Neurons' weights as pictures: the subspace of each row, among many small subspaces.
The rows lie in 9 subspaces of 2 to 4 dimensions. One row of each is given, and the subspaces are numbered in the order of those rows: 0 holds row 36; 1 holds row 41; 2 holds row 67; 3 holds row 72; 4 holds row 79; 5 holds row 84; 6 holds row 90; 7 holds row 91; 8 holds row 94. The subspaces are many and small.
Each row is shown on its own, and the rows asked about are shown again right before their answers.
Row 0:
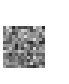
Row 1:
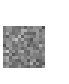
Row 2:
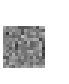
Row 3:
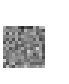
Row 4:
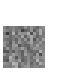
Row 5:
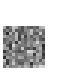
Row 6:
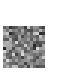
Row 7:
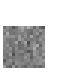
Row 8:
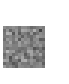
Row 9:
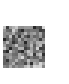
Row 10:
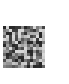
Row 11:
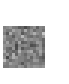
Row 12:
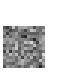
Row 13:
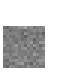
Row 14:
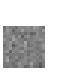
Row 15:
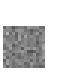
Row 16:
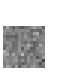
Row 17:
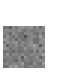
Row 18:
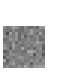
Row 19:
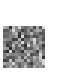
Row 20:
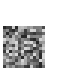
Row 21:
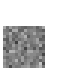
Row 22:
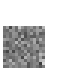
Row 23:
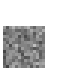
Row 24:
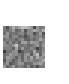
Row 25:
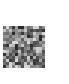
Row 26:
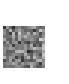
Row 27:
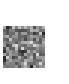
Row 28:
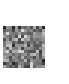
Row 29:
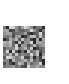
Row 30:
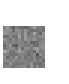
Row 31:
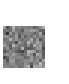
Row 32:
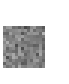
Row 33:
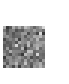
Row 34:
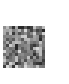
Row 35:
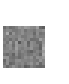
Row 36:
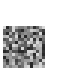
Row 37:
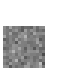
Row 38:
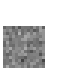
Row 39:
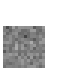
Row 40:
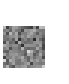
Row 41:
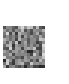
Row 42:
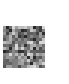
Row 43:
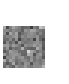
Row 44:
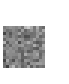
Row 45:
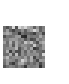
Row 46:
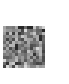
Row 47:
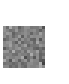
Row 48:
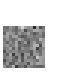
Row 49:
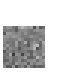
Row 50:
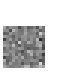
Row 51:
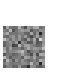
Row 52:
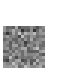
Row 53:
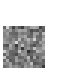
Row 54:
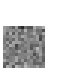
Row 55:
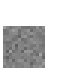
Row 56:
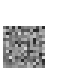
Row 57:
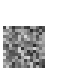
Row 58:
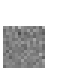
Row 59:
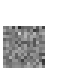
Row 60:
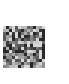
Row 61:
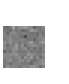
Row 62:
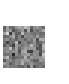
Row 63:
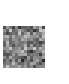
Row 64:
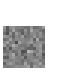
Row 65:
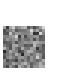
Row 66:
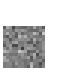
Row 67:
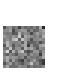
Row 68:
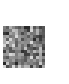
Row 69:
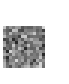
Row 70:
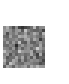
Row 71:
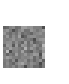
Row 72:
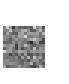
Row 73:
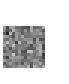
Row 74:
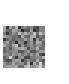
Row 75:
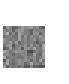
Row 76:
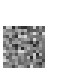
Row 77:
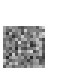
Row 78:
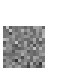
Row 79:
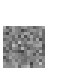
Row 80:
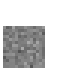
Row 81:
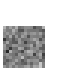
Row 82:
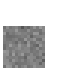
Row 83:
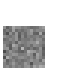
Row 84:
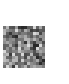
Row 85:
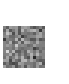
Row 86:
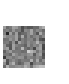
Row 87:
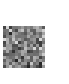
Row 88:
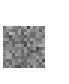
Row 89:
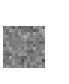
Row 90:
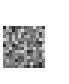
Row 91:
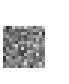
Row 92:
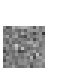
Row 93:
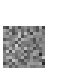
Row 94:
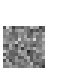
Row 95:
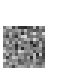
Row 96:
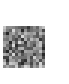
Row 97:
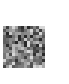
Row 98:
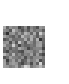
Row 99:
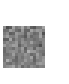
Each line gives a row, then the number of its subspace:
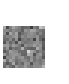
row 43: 8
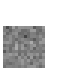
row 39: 3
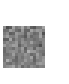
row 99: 5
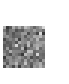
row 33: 7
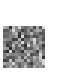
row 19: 6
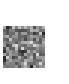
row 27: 7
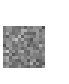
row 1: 2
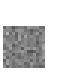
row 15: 1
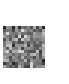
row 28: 4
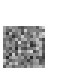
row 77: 7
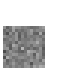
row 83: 1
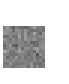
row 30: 1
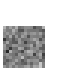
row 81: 3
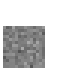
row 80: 0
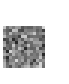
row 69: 2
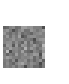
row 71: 6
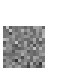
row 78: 2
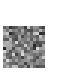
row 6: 5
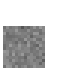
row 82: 5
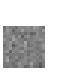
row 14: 6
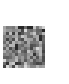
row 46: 8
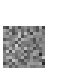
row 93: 2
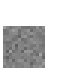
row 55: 2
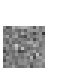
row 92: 0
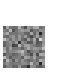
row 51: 4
